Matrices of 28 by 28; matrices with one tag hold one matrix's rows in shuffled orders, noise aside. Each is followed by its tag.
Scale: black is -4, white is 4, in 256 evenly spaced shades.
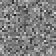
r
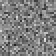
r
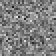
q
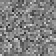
q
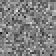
q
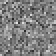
q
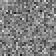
r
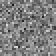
q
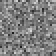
q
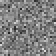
r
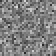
q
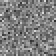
r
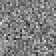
r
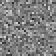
q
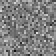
r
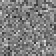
r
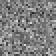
q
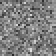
q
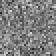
q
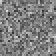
q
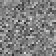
q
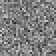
r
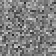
q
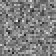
q
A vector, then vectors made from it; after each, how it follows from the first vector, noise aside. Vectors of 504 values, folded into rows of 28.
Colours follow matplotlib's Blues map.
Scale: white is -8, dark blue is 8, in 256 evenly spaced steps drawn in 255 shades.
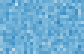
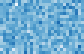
scaled up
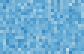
reversed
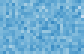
wrapped around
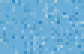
partly zeroed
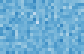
wrapped around
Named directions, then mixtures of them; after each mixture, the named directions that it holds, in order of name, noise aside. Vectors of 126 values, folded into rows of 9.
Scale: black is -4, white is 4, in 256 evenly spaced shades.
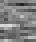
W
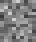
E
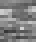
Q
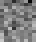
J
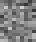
E, J, W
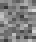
E, Q, W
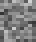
E, J, Q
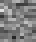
E, Q, W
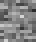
E, Q, W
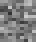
E, J, Q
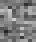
E, J, Q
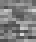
Q, W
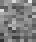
J, Q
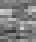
Q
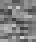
E, Q, W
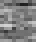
J, Q, W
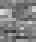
Q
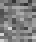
J, Q, W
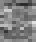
J, Q, W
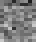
J, W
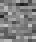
E, J, W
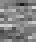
Q, W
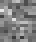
E, Q
